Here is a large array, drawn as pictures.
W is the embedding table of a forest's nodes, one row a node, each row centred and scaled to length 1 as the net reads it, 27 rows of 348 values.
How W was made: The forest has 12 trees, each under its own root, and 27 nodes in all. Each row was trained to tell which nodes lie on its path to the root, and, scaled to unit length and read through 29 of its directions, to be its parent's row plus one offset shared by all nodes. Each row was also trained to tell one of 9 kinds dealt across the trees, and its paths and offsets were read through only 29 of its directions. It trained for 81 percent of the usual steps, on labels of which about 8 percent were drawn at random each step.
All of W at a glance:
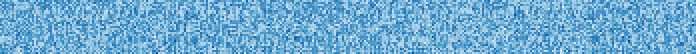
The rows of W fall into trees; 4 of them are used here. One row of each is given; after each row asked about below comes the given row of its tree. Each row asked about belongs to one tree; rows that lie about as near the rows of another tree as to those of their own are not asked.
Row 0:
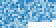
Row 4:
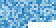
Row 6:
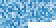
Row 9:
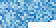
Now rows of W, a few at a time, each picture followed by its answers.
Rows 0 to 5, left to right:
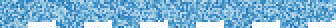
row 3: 9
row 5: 6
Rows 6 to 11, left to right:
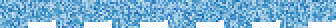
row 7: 9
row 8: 4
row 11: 0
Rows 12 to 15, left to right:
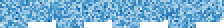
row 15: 6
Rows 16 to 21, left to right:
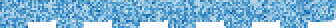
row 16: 4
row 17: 0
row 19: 6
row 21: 9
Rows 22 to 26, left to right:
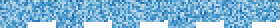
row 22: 9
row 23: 6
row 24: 0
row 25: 6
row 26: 0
